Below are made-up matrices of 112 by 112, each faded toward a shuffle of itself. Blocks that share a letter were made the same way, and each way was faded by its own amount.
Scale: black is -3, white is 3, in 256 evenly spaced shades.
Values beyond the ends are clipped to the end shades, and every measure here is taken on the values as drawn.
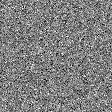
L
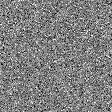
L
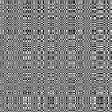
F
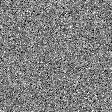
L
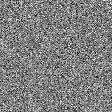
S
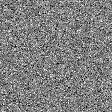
L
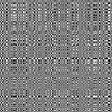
F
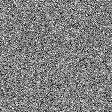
L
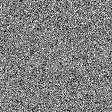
L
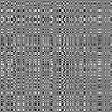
F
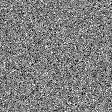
L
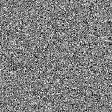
S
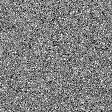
L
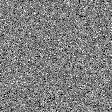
L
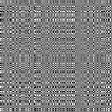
F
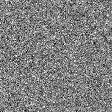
S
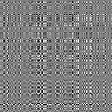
F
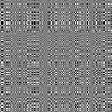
F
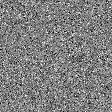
L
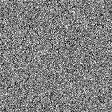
S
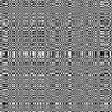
F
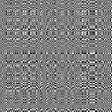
F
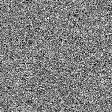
S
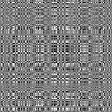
F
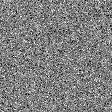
L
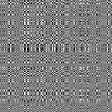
F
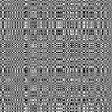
F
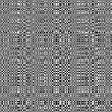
F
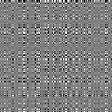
F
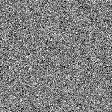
S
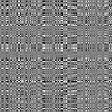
F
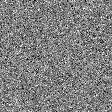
L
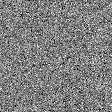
L
